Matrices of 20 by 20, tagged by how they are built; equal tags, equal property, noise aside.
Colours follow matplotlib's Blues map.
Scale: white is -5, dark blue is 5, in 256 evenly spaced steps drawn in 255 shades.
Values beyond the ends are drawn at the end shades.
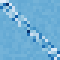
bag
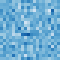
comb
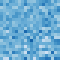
comb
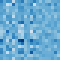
comb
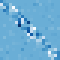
bag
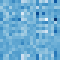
comb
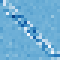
bag
